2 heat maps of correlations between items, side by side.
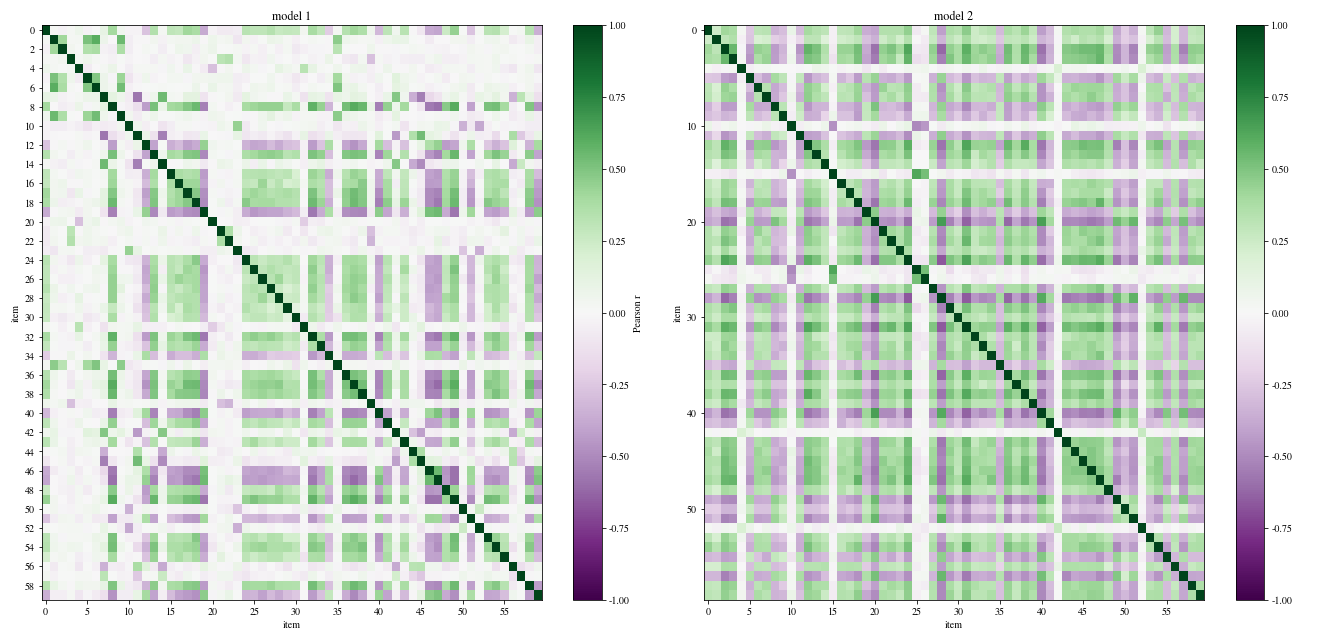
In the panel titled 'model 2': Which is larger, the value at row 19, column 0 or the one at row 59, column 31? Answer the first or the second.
the second
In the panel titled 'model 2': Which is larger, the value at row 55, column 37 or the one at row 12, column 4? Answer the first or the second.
the second
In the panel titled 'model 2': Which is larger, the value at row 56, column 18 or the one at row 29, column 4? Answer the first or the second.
the first
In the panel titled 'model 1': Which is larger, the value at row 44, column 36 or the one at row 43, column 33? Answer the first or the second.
the second
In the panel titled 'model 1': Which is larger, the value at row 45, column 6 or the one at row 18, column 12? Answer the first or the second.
the first
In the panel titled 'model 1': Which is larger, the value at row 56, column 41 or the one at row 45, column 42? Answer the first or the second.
the first
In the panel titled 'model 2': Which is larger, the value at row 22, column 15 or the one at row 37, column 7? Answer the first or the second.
the second
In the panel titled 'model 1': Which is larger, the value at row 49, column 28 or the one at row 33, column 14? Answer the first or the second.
the first
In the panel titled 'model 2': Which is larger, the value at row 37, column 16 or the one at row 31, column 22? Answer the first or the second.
the second
